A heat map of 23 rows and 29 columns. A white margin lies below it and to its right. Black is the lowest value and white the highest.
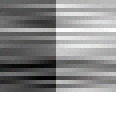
Seam: vertical, 50% of the way across, the right part higher. Grain: streaks across. Calmest part: middle left.
